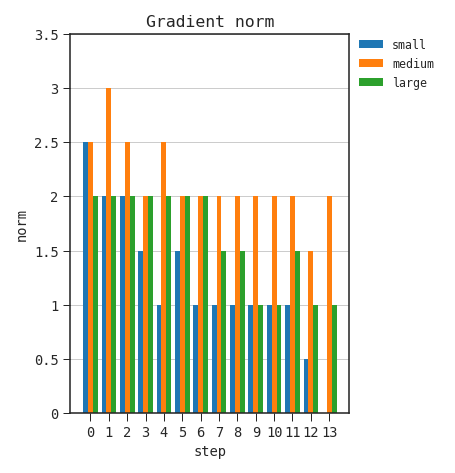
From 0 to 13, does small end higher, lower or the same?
lower
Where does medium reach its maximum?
1
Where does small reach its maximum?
0
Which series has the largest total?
medium
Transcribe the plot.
Title: Gradient norm
x-axis: step, ticks 0 1 2 3 4 5 6 7 8 9 10 11 12 13
y-axis: norm, ticks 0 0.5 1 1.5 2 2.5 3 3.5
Legend: small, medium, large
Values:
small: 2.5 2 2 1.5 1 1.5 1 1 1 1 1 1 0.5 0
medium: 2.5 3 2.5 2 2.5 2 2 2 2 2 2 2 1.5 2
large: 2 2 2 2 2 2 2 1.5 1.5 1 1 1.5 1 1
